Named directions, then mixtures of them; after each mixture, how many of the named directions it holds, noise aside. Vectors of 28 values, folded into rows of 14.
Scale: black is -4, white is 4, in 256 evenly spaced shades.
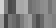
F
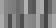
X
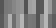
one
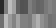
one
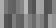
two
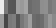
one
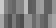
two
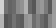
two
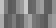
two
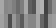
one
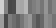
one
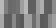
two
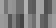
one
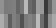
one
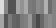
one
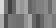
one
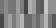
one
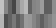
two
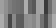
one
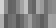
two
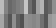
two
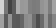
one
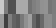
one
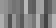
one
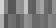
two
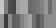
one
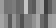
one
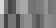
one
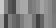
one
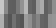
two
